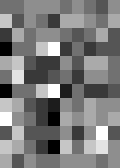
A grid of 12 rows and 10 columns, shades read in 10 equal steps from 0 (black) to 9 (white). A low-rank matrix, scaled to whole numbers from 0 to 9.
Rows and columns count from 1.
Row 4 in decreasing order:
9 7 4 4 4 3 3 2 2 0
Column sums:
55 63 46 45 43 54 47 57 60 52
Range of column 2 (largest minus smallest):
5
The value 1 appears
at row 7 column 6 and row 8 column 5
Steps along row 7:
up same up up down up down same up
